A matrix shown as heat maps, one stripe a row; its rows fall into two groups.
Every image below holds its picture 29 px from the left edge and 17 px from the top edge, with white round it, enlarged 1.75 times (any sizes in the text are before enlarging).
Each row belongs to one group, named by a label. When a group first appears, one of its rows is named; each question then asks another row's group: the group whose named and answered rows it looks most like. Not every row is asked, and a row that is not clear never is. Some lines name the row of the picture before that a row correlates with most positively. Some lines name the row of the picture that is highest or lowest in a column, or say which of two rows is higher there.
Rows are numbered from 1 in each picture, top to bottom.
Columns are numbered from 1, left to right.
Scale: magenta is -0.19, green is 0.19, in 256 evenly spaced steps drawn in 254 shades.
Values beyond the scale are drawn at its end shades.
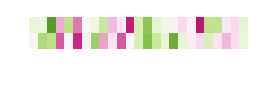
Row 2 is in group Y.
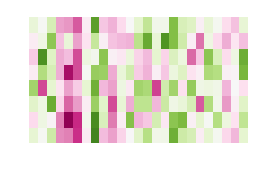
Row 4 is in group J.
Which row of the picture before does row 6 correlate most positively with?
1
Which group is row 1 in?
Y
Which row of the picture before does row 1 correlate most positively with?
2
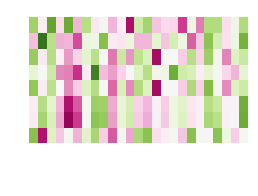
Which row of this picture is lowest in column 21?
8
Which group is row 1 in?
Y
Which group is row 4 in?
Y
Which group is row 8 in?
Y
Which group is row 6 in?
J
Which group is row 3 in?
Y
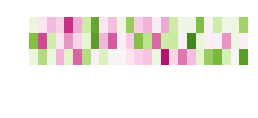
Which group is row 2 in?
Y
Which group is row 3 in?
J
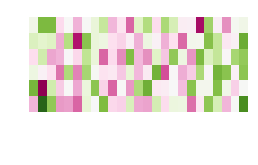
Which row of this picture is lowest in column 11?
3
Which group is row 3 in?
J
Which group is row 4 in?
J
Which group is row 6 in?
J
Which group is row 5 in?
Y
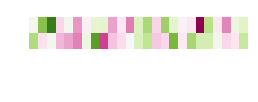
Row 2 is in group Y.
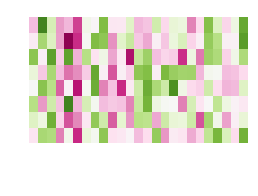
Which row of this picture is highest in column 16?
4
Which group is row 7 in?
Y
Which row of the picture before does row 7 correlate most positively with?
1
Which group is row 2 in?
J
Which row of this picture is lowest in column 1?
1
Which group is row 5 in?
Y
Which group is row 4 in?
Y
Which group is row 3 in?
Y
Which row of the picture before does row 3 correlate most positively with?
1
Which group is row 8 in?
J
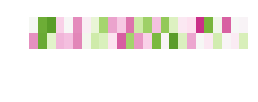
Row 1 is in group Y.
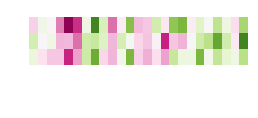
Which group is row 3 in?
J
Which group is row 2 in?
J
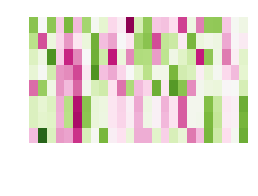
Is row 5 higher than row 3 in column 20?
Yes
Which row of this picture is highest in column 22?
1
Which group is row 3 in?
Y
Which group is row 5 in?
J
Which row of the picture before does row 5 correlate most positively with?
1
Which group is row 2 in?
Y
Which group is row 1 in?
Y
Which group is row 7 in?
J
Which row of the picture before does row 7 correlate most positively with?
2
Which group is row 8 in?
J
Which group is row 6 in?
J
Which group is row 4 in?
Y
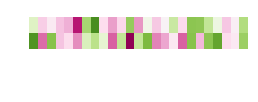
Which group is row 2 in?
Y
